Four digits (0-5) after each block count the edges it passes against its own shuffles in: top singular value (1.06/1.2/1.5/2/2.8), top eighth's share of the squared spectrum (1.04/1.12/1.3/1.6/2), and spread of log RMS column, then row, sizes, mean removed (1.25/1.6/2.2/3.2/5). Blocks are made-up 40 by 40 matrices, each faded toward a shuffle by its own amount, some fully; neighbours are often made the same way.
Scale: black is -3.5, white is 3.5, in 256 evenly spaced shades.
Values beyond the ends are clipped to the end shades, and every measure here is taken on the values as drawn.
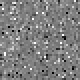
1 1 0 1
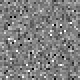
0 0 0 0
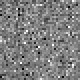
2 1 0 0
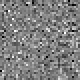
3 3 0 1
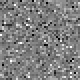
2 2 0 0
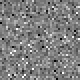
0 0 0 0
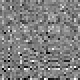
4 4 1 2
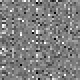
3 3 2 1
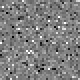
1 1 0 0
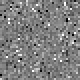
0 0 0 0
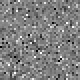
0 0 0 0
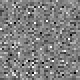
3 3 1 1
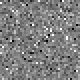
0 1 0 0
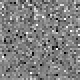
2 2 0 0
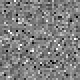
2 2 0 0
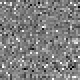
2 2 0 1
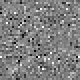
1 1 0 0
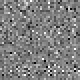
3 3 1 2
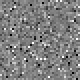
1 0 0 0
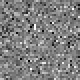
2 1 0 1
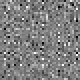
4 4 2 2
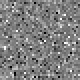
0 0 0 0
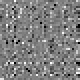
4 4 2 1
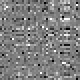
4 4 2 2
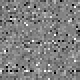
2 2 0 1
